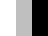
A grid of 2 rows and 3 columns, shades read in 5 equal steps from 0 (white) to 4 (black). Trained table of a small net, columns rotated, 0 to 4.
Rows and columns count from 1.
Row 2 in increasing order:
0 1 4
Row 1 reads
0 1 4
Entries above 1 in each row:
1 1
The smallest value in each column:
0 1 4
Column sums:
0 2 8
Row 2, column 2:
1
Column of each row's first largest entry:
3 3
